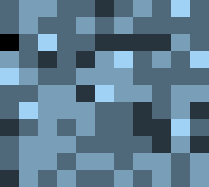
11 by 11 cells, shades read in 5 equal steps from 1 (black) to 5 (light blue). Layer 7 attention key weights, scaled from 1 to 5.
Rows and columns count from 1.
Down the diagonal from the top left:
3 4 5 3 4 5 3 2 2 3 4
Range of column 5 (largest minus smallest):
2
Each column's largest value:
5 5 5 4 4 5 5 4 4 5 5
